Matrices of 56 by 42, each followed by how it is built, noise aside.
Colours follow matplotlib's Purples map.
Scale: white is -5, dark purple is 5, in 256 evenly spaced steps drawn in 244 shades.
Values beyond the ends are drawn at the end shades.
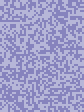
noise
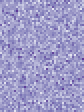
noise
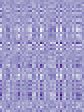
low rank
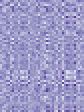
low rank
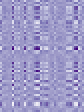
low rank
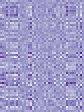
low rank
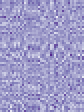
low rank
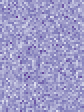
noise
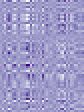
low rank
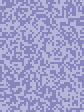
noise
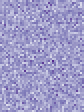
noise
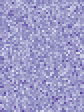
noise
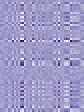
low rank
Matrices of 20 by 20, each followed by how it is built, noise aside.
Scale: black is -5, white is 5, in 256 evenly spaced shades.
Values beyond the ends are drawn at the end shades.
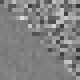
upper triangular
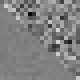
upper triangular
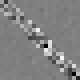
banded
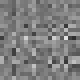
low rank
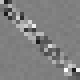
banded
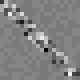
banded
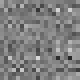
low rank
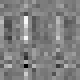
low rank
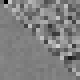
upper triangular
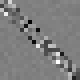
banded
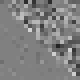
upper triangular
